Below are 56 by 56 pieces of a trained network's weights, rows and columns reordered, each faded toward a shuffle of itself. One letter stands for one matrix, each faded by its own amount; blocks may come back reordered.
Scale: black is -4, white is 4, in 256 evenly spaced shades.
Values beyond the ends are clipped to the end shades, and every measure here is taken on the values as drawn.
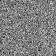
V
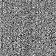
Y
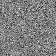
V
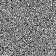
V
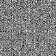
Y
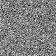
V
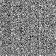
Y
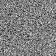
V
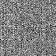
Y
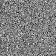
V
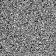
V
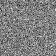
V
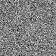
V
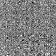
Y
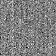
Y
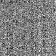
Y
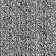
Y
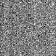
Y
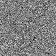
V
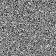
V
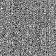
Y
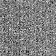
Y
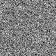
V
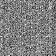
Y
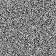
V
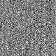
Y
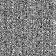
Y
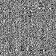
Y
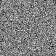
V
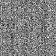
Y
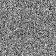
V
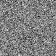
V
